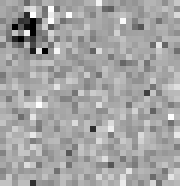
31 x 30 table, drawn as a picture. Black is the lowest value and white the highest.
Odd patch: rougher, in the top left. Histogram: skewed, a long tail of low values. Stripes: none. Dips: one, in the top left. Roughest part: top left. Ninth with the lowest average: top left. Odd rows or columns: none.
